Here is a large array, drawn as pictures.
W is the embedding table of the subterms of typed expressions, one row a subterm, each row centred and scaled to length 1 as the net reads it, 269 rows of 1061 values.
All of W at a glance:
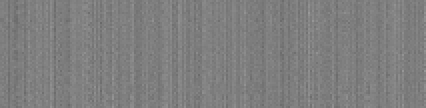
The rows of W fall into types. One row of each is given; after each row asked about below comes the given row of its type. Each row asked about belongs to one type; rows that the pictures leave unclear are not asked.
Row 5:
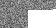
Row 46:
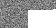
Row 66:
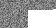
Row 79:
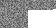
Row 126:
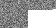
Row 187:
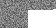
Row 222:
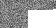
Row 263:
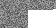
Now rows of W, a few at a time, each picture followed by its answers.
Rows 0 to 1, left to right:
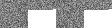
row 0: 126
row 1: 79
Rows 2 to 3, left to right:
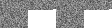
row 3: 46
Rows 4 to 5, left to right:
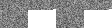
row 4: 79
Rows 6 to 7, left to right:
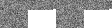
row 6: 222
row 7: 222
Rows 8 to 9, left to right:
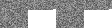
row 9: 126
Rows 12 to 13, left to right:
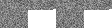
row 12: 187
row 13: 187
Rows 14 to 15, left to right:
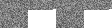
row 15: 187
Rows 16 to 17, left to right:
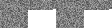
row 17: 66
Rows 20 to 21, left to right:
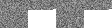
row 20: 187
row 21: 66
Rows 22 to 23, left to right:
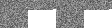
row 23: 46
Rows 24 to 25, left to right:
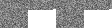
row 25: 263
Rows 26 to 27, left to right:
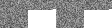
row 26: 5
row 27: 66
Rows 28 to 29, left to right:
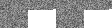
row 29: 222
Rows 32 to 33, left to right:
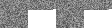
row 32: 263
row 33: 5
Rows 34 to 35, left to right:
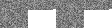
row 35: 126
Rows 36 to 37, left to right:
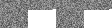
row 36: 126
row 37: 187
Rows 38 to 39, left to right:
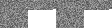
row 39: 66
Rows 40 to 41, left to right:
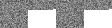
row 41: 126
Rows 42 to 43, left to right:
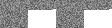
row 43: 187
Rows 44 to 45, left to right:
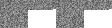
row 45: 79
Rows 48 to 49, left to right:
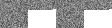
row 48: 126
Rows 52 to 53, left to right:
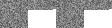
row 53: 79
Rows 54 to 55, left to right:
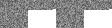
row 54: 79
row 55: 66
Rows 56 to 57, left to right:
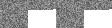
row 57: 66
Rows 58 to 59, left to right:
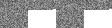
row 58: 79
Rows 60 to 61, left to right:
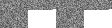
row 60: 187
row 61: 46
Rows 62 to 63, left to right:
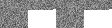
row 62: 187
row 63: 66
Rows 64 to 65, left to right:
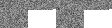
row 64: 5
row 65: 222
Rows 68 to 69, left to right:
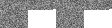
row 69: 187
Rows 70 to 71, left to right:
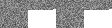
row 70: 187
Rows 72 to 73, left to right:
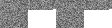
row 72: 126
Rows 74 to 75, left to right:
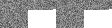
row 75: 222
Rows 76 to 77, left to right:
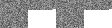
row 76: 126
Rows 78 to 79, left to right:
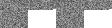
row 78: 126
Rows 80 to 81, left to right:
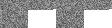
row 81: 187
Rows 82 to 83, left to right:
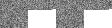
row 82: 5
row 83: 222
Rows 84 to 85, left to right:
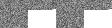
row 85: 66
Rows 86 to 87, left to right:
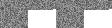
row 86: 46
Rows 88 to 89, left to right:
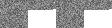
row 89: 79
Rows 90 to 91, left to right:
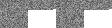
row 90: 79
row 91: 5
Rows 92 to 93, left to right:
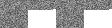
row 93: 263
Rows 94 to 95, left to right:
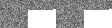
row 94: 66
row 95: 222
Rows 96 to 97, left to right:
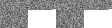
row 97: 187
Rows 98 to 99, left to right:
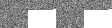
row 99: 66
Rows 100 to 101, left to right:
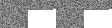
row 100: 126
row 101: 46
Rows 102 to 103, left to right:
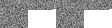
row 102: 263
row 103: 187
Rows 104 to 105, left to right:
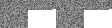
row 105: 46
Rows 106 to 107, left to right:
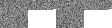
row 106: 79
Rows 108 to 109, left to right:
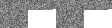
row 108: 222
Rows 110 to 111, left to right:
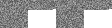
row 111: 222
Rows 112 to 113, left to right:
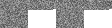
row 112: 263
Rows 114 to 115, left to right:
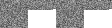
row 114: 263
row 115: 263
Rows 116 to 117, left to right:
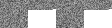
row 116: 66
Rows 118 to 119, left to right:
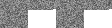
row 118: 263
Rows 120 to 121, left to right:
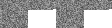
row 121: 46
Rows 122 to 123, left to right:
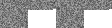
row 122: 126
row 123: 46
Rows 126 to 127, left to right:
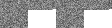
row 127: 46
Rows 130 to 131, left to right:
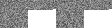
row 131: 66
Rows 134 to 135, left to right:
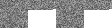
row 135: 263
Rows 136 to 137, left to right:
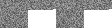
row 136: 187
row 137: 187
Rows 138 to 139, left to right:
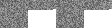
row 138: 79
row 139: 79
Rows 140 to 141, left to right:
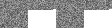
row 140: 263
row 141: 126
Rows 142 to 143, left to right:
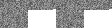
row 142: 79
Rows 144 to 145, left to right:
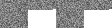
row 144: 126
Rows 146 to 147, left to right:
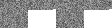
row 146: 79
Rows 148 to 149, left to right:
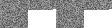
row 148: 126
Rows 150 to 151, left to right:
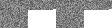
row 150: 66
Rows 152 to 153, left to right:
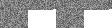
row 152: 46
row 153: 46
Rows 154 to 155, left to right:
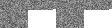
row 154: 5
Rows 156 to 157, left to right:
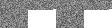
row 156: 66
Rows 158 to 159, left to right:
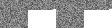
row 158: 46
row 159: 126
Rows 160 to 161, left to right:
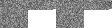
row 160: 79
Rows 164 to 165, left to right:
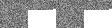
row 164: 222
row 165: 126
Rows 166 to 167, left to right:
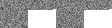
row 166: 46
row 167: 187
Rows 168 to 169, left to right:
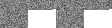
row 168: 263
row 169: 46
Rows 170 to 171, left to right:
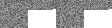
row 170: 46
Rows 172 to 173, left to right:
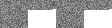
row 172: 222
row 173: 187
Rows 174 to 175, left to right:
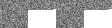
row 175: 187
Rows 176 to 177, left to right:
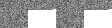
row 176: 5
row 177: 5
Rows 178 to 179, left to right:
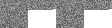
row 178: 187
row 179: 263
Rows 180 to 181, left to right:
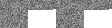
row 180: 66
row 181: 222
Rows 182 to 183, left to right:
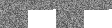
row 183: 66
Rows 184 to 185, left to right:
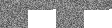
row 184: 263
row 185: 187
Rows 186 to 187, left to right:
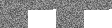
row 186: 222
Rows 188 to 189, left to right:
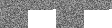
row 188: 46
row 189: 263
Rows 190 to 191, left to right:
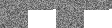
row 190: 263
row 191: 126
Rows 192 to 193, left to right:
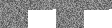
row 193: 187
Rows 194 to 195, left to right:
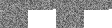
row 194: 126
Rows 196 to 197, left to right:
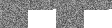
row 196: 126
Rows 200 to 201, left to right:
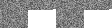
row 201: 263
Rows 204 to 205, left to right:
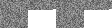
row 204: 66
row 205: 79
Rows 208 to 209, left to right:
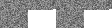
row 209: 46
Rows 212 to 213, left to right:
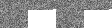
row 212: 222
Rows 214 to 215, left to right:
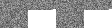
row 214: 46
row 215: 126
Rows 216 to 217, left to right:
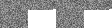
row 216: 222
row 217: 187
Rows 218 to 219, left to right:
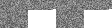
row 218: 5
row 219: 222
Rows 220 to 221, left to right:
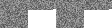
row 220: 263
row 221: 66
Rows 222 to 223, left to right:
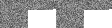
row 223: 66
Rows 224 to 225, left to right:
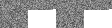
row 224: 222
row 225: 66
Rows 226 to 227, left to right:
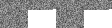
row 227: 46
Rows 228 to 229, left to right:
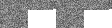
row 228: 222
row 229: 46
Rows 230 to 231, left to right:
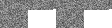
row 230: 222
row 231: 46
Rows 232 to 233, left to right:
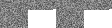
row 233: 187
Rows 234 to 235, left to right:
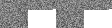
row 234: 126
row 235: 66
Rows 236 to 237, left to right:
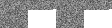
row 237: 46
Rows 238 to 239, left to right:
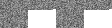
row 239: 263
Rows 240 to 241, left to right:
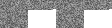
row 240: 5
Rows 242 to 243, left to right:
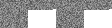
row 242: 66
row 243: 187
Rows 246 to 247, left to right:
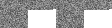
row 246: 222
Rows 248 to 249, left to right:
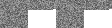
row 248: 263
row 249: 126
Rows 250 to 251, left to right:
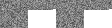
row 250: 263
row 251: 66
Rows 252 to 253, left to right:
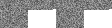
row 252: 46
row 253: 187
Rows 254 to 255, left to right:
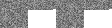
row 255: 126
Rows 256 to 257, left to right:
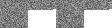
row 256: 187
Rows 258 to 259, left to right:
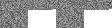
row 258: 66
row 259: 126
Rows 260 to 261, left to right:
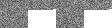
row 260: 79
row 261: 5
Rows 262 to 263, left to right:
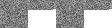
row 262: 263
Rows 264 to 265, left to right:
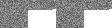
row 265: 187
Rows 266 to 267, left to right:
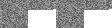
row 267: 126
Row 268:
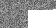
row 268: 222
